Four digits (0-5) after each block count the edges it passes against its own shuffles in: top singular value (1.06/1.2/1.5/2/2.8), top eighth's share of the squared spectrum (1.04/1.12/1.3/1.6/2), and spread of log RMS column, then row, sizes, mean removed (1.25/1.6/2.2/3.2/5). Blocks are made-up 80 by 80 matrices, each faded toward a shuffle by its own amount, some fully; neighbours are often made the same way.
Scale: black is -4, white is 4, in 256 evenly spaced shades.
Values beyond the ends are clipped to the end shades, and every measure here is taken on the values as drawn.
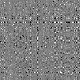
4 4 2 2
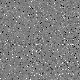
3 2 0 1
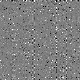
4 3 2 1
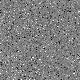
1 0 0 0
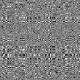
5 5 3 3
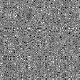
4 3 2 2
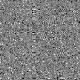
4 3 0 2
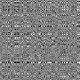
5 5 3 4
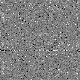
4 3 0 2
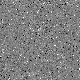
2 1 0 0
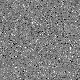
2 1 0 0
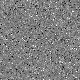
2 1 0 0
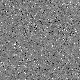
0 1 0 0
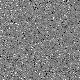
2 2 0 0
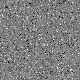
1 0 0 0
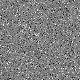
2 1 0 0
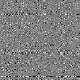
4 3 1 2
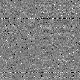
4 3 1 2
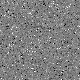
0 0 0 0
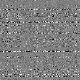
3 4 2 4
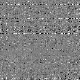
3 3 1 3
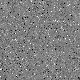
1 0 0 0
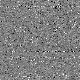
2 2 0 2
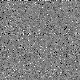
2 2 1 2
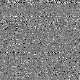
2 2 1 3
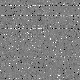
4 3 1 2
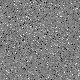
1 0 0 0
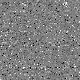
3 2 0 1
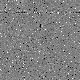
2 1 0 0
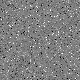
0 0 0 0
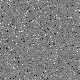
0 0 0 0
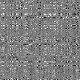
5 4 2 3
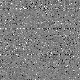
3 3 0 2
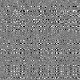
5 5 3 4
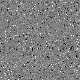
3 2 1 1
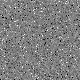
1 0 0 0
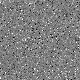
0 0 0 0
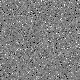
1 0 0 0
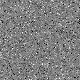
1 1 0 0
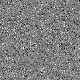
3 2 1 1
